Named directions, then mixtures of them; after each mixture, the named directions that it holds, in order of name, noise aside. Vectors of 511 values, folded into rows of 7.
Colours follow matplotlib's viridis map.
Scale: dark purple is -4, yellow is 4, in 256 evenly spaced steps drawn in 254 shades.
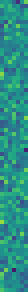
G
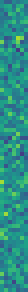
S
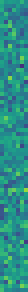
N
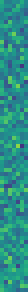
N, S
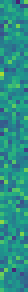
G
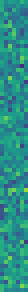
N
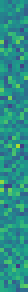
N, S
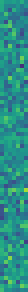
N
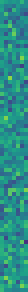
N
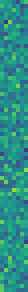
G, N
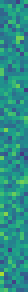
G, S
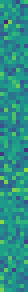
G, N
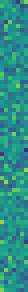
G, N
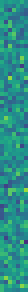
N
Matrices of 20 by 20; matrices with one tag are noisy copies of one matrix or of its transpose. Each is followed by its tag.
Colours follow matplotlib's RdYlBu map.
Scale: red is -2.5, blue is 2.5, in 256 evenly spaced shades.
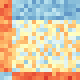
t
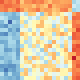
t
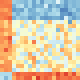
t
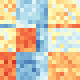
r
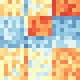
r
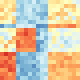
r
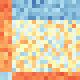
t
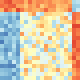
t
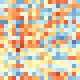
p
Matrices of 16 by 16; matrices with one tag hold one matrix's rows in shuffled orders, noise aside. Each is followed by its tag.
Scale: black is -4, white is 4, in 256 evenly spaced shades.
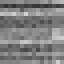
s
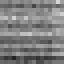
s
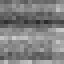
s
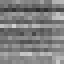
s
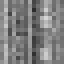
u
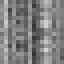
u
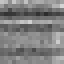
s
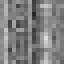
u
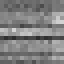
s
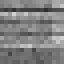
s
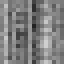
u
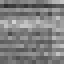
s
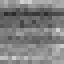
s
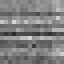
s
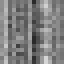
u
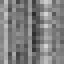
u
